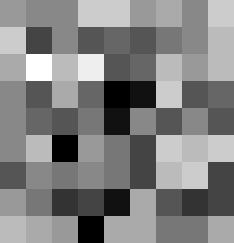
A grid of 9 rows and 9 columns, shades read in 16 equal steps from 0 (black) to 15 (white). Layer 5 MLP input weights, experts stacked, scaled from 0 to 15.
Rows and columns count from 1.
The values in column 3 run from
0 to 11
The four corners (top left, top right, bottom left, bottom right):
9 12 11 10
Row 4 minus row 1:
-1 -3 2 -6 -12 -8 2 -3 -6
